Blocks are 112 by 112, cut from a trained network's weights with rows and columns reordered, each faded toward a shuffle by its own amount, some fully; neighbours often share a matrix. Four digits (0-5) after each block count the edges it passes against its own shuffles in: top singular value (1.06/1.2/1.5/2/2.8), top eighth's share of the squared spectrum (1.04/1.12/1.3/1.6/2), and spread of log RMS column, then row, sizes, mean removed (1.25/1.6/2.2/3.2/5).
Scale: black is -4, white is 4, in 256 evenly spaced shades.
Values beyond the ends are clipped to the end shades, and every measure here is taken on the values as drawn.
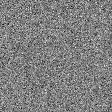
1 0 0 0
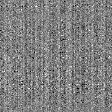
4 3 1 3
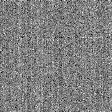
3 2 0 2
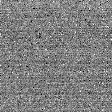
3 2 2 0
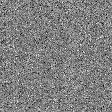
0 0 0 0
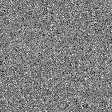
0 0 0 0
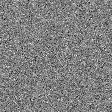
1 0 0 0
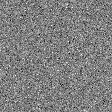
0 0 0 0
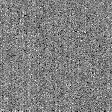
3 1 0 1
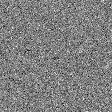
0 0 0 0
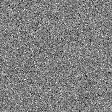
1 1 0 0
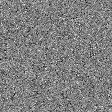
0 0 0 0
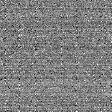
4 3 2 1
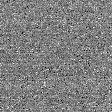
2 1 1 0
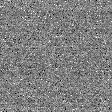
2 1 1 0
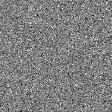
2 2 1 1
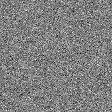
2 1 0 0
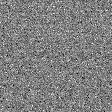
1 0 0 0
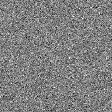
2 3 1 1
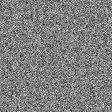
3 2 0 1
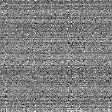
4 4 3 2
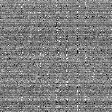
4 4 3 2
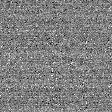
3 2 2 0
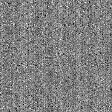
3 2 0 2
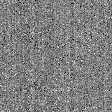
2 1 0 1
